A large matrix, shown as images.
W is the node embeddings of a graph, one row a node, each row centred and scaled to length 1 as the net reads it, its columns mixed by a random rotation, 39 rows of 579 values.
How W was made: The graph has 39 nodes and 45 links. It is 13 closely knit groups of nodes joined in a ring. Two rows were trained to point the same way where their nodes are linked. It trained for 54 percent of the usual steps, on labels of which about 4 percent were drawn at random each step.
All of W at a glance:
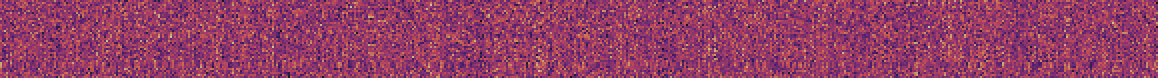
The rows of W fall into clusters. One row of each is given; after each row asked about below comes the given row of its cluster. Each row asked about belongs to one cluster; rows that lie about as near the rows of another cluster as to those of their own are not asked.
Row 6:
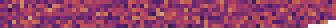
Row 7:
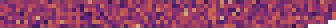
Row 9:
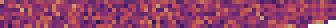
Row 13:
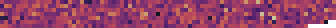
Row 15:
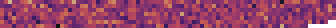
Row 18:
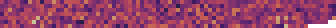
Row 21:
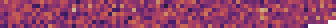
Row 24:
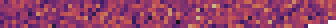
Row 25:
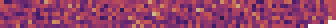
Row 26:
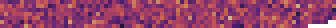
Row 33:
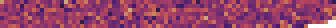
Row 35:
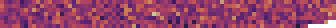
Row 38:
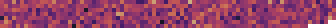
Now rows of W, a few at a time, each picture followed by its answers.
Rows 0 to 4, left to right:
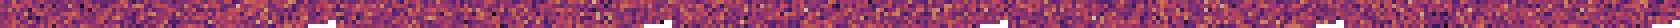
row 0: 24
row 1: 13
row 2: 21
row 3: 9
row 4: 7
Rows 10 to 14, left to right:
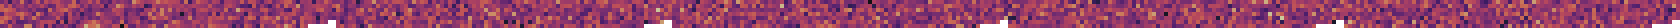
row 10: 26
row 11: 35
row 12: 18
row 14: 38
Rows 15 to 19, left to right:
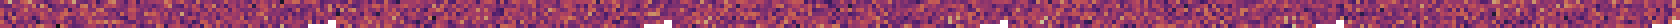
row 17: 18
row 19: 38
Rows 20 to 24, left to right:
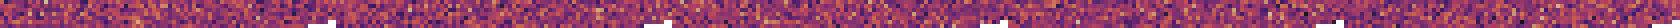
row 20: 25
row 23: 13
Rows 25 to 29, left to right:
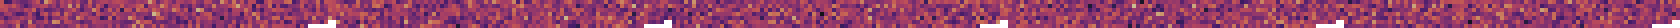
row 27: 6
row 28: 24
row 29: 25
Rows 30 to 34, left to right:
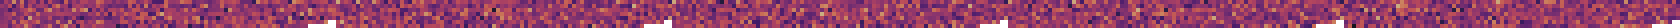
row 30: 6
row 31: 33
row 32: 33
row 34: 9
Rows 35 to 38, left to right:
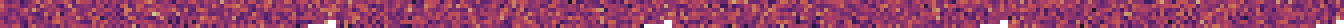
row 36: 21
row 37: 15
